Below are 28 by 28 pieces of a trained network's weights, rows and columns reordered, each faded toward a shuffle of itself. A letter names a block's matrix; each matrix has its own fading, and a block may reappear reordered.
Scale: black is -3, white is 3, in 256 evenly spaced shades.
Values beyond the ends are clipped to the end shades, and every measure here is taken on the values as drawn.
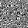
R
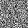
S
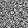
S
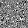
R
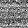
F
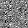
R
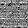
F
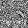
S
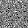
R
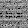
F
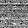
F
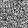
S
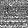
F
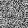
S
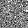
R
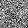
S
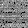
F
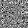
R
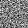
S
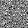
R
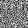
S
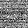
F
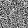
S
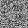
S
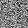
S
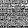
F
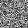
S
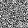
S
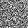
S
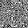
R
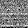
F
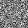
S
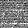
F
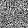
S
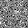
R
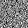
S
